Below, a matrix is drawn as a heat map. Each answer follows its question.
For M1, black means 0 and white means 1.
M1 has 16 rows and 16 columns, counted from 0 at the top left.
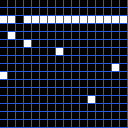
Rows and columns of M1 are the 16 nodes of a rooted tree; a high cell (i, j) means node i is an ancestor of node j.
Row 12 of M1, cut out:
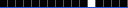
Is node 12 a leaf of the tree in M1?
no
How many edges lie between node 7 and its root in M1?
2
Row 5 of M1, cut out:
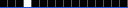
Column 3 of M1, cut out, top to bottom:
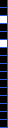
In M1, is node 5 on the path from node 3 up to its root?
yes
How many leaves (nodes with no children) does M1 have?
9
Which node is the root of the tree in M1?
2
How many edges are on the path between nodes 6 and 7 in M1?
1
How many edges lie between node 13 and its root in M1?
1
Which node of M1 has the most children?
2
